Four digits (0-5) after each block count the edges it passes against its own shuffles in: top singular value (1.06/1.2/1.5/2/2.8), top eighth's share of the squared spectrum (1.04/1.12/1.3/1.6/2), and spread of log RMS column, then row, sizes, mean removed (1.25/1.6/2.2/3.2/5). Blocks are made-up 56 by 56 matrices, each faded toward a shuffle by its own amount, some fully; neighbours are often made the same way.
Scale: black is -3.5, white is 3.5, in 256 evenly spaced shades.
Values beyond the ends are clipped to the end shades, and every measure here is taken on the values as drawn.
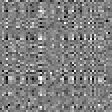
5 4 3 3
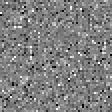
1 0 0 0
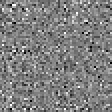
4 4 2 2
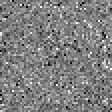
2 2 1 0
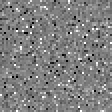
0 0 0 0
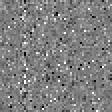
2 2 1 0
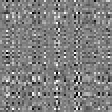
4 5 4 3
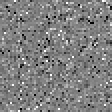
2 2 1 0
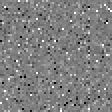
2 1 0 0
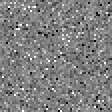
0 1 0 0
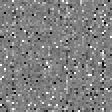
3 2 1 0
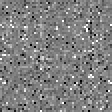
2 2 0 1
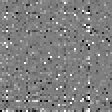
4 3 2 1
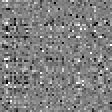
4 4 2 2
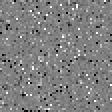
0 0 0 0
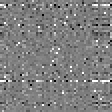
4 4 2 2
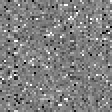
3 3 1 1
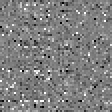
3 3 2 1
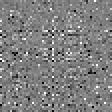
4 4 2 2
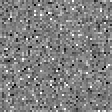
1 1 0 0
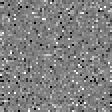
2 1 0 0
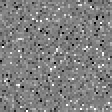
0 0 0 0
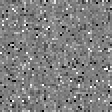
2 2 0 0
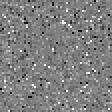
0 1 0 0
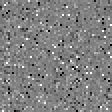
2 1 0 0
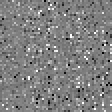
3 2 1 0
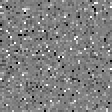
1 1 0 0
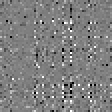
4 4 3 2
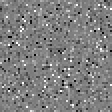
1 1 0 0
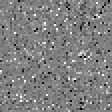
2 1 0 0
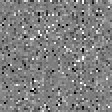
3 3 2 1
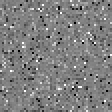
1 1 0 0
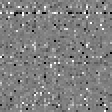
4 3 1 2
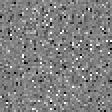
2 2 1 1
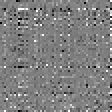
4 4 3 3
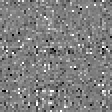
3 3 1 1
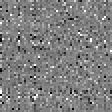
3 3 2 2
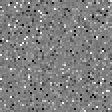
1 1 0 0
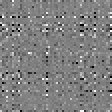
4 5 3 3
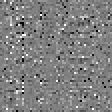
3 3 2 1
